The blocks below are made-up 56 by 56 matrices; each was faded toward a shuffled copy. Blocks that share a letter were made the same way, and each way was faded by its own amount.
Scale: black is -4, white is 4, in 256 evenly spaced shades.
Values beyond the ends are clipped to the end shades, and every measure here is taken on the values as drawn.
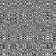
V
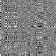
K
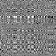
V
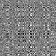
K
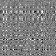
V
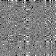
V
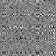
V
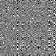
K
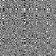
K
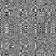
K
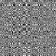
V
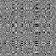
V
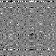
V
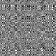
V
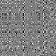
K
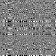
V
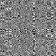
K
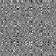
K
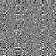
K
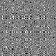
V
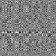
V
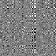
K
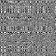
V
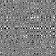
V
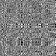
K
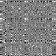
V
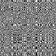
V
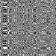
K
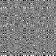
V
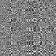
K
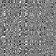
K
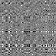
V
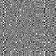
K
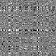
V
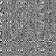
K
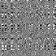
V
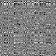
V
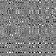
V
